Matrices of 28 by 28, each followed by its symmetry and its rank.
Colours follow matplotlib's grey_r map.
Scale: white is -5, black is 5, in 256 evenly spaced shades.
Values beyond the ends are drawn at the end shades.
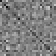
symmetric, rank five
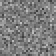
neither, full rank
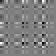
symmetric, rank one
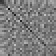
symmetric, rank five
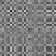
symmetric, rank two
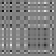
symmetric, rank one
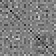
symmetric, rank five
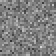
neither, full rank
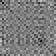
symmetric, rank five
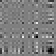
symmetric, rank two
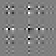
symmetric, rank one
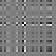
symmetric, rank one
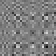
symmetric, rank three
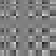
symmetric, rank one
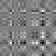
symmetric, rank two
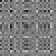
symmetric, rank two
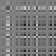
symmetric, rank one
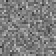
neither, full rank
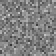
neither, full rank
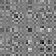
symmetric, rank three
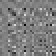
symmetric, rank three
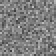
neither, full rank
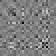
symmetric, rank three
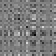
symmetric, rank three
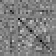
symmetric, rank five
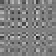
symmetric, rank two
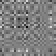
symmetric, rank two
